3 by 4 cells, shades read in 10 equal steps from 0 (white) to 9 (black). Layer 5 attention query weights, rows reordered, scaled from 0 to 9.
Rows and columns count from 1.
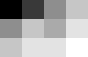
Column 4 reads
2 1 0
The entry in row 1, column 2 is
7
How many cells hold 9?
1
